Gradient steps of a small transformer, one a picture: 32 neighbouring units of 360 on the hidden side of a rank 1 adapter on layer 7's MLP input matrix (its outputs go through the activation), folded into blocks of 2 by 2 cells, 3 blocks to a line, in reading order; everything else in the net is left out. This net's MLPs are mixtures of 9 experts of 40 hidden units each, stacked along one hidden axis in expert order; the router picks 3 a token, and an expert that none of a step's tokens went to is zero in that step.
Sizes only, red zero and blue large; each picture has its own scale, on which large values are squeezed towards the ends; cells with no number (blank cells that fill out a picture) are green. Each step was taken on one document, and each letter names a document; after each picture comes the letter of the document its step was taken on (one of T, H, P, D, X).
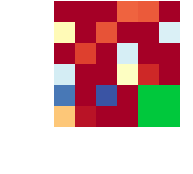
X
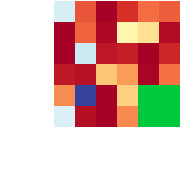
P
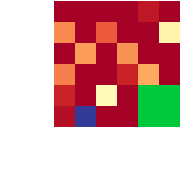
X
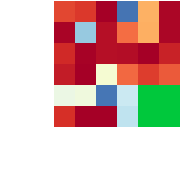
P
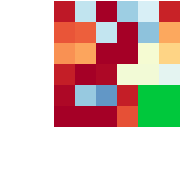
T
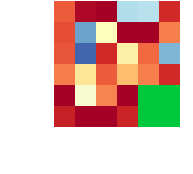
T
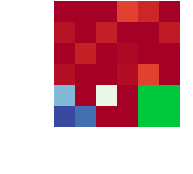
X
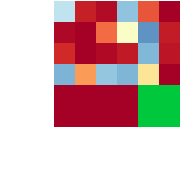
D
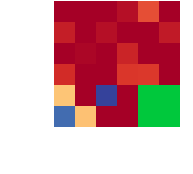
X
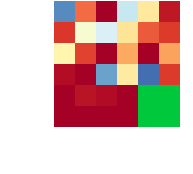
T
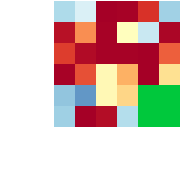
P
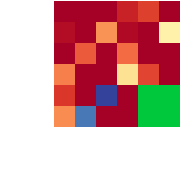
X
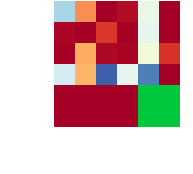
D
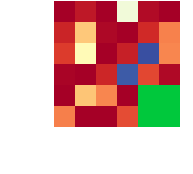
T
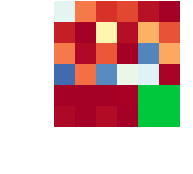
D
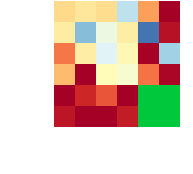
T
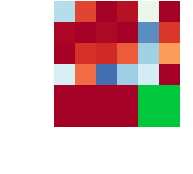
D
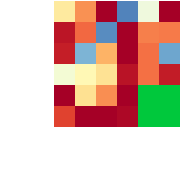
T
